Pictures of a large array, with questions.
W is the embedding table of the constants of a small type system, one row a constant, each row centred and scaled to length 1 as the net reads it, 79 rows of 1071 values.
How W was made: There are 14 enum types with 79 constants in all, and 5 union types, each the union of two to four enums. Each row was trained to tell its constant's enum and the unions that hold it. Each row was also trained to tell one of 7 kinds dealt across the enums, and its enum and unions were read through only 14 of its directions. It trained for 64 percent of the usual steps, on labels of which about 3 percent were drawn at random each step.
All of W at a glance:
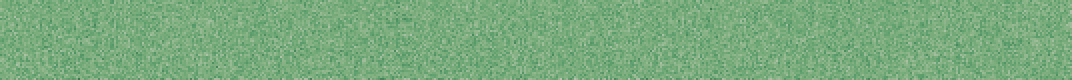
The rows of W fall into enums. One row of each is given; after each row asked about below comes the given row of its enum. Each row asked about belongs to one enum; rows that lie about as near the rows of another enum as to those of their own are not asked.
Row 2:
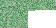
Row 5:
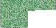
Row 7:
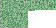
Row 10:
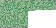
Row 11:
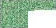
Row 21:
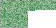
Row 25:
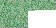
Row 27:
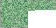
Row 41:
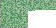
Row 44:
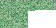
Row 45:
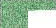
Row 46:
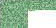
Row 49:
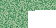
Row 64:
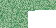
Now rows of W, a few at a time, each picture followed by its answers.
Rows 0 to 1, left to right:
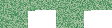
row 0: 44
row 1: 25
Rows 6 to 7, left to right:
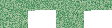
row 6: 46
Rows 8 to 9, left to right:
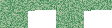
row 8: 10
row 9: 21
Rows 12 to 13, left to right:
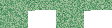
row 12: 46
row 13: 41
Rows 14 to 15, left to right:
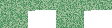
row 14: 41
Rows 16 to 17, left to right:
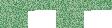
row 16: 64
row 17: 25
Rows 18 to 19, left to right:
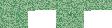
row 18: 64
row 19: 45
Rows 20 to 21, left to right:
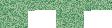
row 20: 46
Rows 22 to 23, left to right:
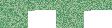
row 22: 46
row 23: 25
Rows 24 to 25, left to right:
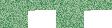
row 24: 46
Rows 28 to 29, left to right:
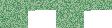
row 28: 45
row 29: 5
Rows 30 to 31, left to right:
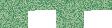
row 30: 10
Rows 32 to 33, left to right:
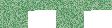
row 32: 10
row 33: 11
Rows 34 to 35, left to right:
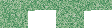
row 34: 25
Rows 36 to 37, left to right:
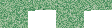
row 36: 64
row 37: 5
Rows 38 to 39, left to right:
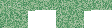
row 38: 41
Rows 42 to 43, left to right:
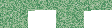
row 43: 64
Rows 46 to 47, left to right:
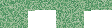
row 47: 7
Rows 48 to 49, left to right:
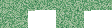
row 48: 41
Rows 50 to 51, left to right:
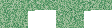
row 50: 25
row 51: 5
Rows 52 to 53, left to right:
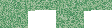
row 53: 44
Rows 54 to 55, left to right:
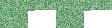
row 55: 11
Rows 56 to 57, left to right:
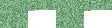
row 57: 5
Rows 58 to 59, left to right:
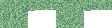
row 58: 10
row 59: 45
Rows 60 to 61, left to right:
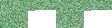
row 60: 21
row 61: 10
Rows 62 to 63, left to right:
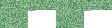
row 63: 45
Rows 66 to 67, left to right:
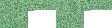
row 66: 11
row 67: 45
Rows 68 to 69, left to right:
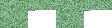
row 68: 64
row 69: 46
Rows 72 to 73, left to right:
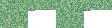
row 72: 5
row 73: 11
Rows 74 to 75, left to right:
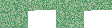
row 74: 11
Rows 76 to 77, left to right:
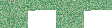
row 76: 25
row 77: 45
